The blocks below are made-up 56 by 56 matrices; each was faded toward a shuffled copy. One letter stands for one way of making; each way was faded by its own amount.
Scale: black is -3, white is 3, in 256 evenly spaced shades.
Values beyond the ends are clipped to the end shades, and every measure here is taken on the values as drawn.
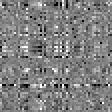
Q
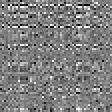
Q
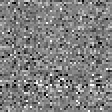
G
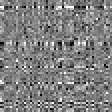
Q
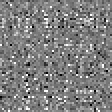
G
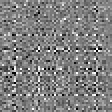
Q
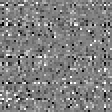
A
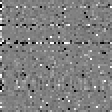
A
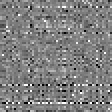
Q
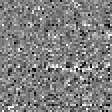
G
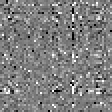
G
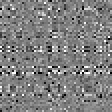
Q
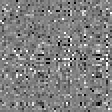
A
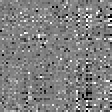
A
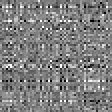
Q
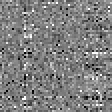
G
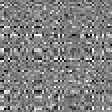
Q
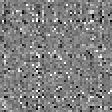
G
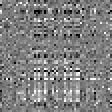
Q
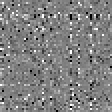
A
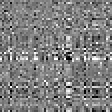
Q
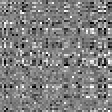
Q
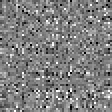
G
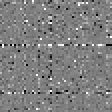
A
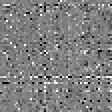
A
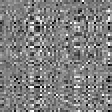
Q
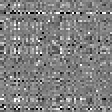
Q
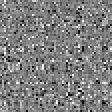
G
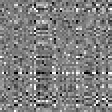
Q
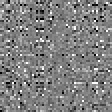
A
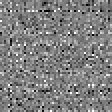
G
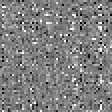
G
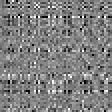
Q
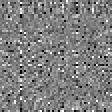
G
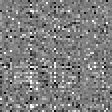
A
